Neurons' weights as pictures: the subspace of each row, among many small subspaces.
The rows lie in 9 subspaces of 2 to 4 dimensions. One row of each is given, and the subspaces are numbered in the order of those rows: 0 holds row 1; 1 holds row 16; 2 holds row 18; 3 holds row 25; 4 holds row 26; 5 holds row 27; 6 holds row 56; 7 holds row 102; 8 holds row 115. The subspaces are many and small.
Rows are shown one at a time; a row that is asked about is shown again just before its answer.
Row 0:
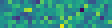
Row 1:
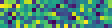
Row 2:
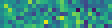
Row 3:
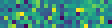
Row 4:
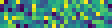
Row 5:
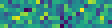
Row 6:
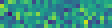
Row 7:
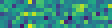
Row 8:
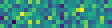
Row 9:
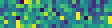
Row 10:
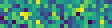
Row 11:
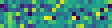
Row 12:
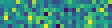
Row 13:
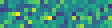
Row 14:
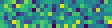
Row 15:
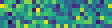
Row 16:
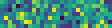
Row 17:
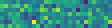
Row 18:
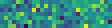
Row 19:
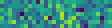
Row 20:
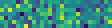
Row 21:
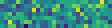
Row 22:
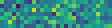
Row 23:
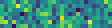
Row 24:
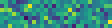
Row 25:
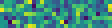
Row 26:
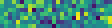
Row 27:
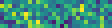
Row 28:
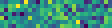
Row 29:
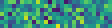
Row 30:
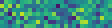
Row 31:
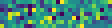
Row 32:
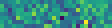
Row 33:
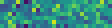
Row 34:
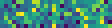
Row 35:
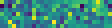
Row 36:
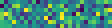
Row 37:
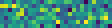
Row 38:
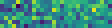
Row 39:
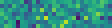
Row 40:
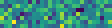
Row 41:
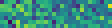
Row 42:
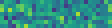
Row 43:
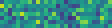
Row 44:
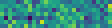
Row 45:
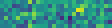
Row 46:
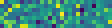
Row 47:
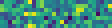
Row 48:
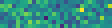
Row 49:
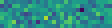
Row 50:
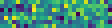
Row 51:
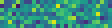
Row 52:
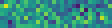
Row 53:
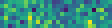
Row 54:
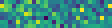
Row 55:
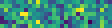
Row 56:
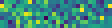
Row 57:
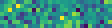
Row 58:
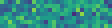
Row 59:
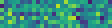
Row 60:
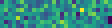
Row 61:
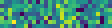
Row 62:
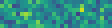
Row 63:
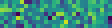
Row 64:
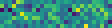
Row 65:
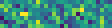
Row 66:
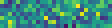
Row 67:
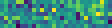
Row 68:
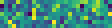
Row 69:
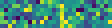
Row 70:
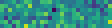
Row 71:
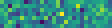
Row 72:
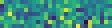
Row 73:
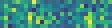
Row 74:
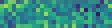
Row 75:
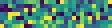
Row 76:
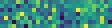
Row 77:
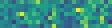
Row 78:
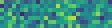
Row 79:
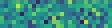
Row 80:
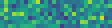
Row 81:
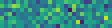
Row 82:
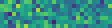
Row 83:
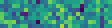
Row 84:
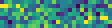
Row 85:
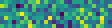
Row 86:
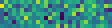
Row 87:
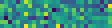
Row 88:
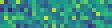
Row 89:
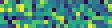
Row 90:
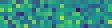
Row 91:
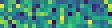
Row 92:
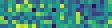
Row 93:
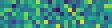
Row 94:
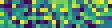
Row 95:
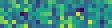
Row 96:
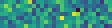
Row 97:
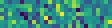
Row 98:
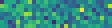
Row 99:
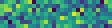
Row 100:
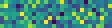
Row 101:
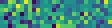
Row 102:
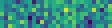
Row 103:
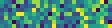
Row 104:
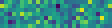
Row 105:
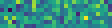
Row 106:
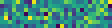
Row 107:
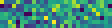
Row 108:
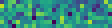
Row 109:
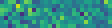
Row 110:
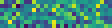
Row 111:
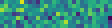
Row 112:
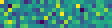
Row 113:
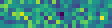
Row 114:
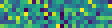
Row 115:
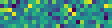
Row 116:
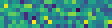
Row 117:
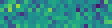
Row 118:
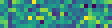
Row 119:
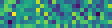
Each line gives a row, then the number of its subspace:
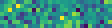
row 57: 1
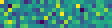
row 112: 4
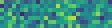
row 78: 0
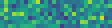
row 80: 8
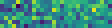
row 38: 6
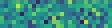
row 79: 1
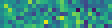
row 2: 1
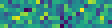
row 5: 7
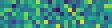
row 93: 8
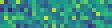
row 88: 3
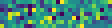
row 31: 4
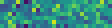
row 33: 2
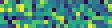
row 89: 3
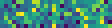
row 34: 0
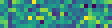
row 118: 7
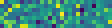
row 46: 4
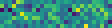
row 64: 8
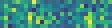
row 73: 7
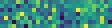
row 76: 2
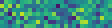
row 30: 0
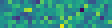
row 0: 7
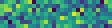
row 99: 1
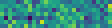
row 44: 7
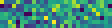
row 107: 6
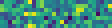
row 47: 3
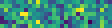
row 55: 5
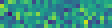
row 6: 1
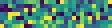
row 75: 4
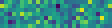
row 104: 2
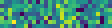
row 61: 2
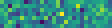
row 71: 4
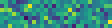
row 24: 8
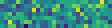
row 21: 2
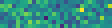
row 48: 6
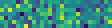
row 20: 2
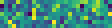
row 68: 5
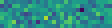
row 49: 6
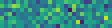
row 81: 8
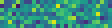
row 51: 0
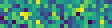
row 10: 5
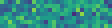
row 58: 1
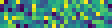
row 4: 3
